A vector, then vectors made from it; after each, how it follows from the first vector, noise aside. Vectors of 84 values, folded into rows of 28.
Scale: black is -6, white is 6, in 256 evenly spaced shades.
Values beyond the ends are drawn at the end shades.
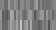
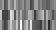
scaled up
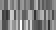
scaled up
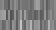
sign-scrambled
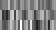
scaled up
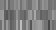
sign-scrambled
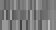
sign-scrambled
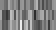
scaled up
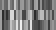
scaled up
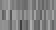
sign-scrambled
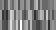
scaled up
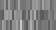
sign-scrambled
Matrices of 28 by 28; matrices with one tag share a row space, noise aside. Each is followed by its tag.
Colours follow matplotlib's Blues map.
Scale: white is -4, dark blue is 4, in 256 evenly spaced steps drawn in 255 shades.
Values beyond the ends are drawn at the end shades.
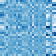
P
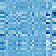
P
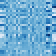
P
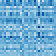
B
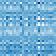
B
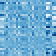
P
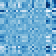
P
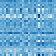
B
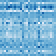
B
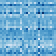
B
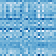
B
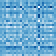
B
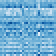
B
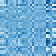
P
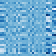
P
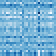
B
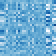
P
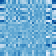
P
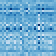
B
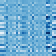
P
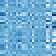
P
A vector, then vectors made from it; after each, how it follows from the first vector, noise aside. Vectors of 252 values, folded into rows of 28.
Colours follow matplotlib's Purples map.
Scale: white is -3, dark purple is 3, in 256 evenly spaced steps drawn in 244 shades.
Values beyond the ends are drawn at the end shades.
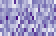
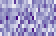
copied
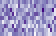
wrapped around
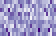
wrapped around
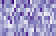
wrapped around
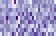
copied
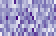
copied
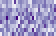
copied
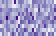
copied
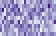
wrapped around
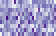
copied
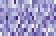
copied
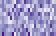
wrapped around
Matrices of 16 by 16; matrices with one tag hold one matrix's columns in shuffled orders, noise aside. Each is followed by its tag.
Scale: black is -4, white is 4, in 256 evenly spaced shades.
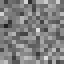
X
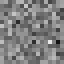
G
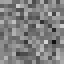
G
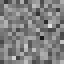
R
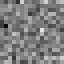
X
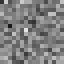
X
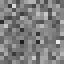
G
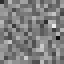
R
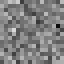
X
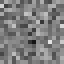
G
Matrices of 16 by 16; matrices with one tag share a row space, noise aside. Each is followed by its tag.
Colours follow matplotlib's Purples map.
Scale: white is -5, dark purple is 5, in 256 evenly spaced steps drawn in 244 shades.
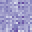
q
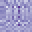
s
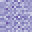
s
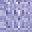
s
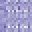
s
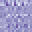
s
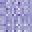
s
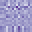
s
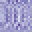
s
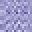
s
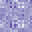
q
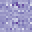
q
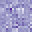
q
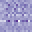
s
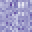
q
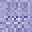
s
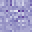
q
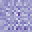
s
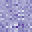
q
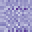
s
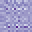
s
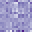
q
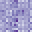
q
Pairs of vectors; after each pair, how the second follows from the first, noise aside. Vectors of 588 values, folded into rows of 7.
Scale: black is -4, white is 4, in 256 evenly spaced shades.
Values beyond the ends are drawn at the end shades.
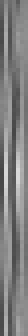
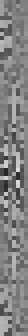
sign-scrambled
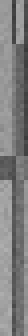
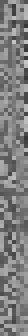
sign-scrambled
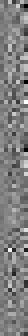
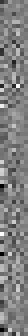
reversed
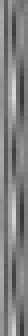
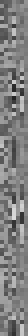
sign-scrambled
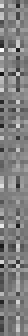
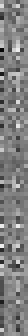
sign-scrambled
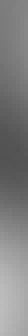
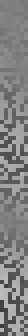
sign-scrambled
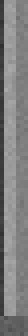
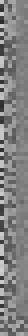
sign-scrambled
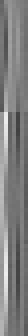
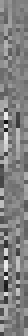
sign-scrambled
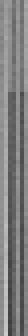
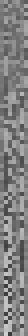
sign-scrambled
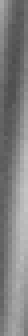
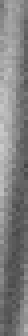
reversed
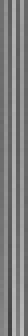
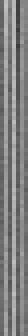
reversed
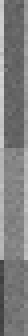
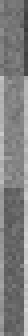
reversed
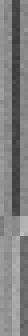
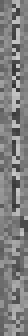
sign-scrambled
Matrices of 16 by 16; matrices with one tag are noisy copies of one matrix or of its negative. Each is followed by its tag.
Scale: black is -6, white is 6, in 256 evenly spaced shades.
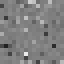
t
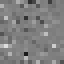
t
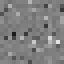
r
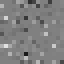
t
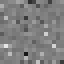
t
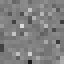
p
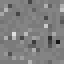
r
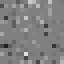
t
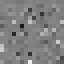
p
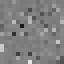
p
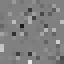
p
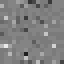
t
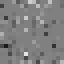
t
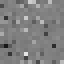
t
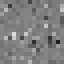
r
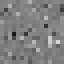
r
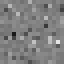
r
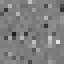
r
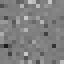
t
